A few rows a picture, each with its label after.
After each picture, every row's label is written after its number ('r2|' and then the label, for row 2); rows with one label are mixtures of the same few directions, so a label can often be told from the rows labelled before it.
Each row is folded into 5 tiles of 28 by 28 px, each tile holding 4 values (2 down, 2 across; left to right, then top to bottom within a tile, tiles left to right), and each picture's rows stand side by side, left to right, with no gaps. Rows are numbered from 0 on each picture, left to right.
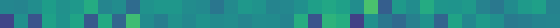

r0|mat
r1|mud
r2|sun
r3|mud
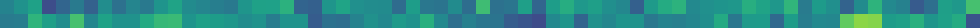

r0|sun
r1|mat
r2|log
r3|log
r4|mud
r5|sun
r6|mat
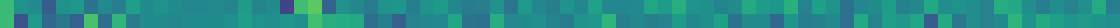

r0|mat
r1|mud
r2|log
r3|sun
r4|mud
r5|sun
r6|mat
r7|log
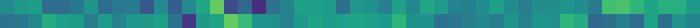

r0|sun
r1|mud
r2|log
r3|mat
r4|sun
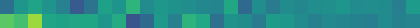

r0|mat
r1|sun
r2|log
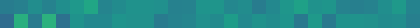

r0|mud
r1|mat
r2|mud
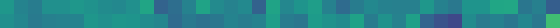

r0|log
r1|log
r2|sun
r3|mat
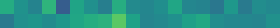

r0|log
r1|sun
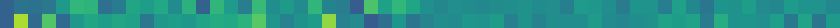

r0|mud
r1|log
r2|mud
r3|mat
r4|log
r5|mat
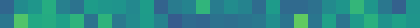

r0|mat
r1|log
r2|mud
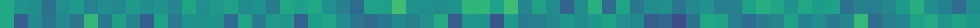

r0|mat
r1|mat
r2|mud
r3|sun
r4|log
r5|sun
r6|mud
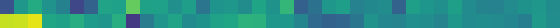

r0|mat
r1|log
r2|log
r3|mud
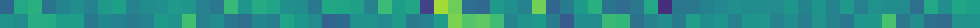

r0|log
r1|mud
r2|sun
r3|log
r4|sun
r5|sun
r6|mud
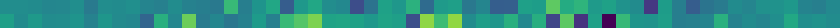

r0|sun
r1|mud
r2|mat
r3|mat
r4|mud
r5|mud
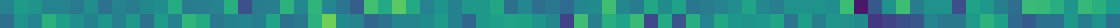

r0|sun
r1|sun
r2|mud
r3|mud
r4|mat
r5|mat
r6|log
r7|sun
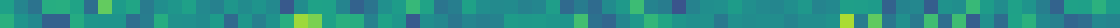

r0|sun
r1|mat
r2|mat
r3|log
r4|mud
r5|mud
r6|mat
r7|mud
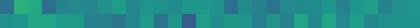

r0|log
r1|mud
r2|mud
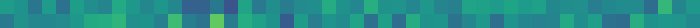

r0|log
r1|sun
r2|mat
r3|sun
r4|sun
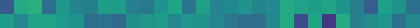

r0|log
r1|log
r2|mud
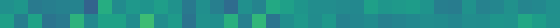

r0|sun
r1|mat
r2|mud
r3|log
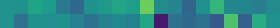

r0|mud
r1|mat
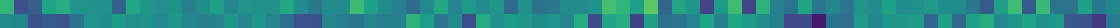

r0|log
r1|mat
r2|mat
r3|mud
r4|sun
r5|log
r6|mat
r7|log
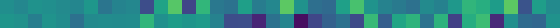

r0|sun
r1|log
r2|mat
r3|sun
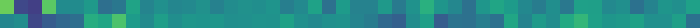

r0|log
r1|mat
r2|log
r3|mat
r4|mat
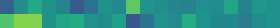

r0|mat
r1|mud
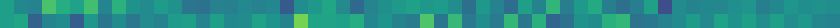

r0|sun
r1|sun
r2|mat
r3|mat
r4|sun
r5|mat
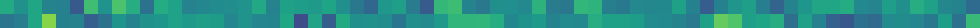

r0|mud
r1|log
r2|mud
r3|log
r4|log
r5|mat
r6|mat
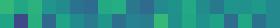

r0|mud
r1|mat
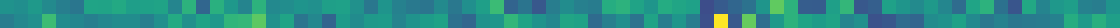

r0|mud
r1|log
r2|mud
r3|mud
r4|sun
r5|mud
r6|log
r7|log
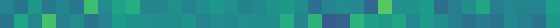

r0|mud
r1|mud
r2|sun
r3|log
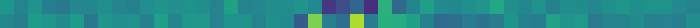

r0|sun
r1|sun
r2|sun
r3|mat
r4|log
